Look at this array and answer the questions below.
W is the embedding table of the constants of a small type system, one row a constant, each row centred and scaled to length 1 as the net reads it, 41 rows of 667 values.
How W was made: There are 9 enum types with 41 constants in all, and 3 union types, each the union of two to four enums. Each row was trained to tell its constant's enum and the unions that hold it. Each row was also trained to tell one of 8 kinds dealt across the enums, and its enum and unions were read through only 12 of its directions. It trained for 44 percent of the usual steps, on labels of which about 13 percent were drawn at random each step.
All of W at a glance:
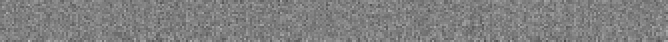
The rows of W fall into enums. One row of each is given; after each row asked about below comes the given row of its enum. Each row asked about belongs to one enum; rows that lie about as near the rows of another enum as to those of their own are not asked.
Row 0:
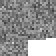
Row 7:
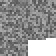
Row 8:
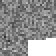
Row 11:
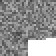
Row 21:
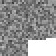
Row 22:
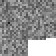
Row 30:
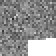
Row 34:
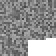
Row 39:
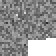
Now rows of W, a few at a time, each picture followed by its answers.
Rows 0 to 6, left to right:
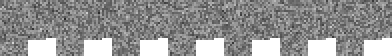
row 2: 39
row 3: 0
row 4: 21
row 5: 7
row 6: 30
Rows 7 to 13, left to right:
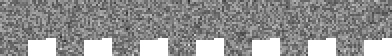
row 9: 39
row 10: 21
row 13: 0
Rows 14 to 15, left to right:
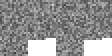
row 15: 30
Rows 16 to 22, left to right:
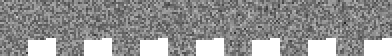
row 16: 11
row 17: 30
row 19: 34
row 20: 34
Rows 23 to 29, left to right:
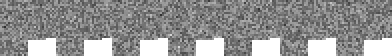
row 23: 7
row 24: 21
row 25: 21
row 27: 8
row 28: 11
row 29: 0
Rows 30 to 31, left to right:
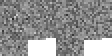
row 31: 7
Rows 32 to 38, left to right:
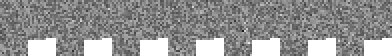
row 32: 34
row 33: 11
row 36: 39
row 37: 8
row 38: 39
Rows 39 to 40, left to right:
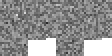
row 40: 7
